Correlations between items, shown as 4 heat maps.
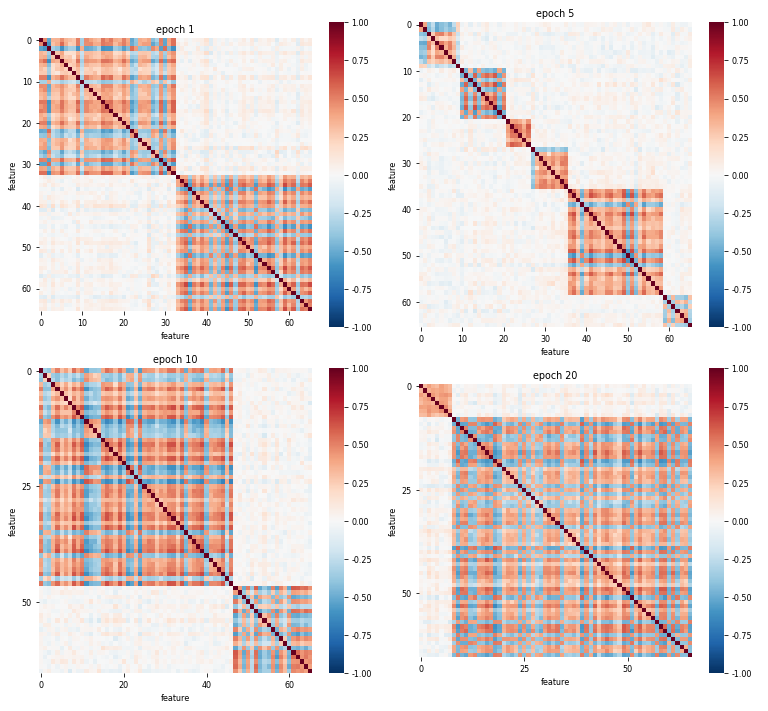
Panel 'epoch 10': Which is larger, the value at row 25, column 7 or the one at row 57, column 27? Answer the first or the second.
the first
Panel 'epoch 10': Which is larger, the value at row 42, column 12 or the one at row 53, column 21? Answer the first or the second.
the second
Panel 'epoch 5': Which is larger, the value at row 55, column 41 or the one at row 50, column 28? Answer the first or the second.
the first
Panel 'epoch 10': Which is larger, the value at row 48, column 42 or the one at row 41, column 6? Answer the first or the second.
the second
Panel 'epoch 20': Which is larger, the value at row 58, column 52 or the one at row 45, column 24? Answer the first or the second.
the first
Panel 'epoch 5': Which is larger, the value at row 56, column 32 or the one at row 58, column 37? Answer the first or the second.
the second
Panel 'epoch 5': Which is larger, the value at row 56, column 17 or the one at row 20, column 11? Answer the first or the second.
the second
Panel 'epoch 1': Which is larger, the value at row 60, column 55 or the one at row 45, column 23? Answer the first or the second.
the first
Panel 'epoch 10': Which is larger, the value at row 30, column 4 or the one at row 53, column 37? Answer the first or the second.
the first
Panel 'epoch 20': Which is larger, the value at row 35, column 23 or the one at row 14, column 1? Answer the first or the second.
the first
